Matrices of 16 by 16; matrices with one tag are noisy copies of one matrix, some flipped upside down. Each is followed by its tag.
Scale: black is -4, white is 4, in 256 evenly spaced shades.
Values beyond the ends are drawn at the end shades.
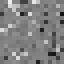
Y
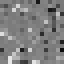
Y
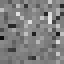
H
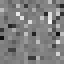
H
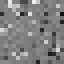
Y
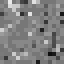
Y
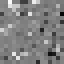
Y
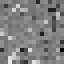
Y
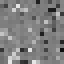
Y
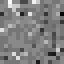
Y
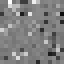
Y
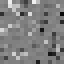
Y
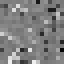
Y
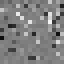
H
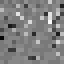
H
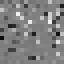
H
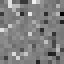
Y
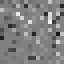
H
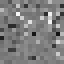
H
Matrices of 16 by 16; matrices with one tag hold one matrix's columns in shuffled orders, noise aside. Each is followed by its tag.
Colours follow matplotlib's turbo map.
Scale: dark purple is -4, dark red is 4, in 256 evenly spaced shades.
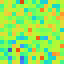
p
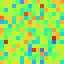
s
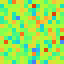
s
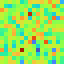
s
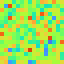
s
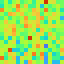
p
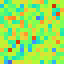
s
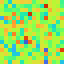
s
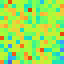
p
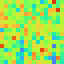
p
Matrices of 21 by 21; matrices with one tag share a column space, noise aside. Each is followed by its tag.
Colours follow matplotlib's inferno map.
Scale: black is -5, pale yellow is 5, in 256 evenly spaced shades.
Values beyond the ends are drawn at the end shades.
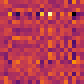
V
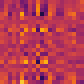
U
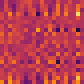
U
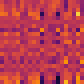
U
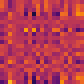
U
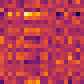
V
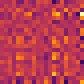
V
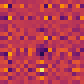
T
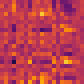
U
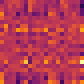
U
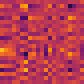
T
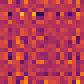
V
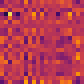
V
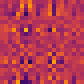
U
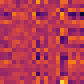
V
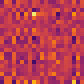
V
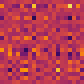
T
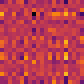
V
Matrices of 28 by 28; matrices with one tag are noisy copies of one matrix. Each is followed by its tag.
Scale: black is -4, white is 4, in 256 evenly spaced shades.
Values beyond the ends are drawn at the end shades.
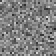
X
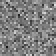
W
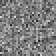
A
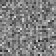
A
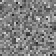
X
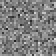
W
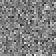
W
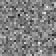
W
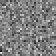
A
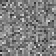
A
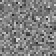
X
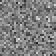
X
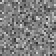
X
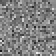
A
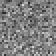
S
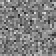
W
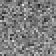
S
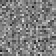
A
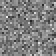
W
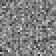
A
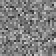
W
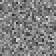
X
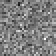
S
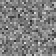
W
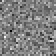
X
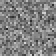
W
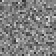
X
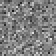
S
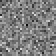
A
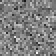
X
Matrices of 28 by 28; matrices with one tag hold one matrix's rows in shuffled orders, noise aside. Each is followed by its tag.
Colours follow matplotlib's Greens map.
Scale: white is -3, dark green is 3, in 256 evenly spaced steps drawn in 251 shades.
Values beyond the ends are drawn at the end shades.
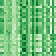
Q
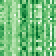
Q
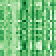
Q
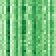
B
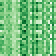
Q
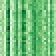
B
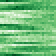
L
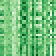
Q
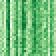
B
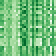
Q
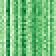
B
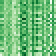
Q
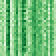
B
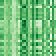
Q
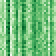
B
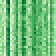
B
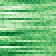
L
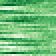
L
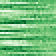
L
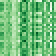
Q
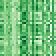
Q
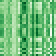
Q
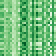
Q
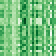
Q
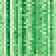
B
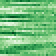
L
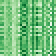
Q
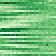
L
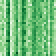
B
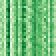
B
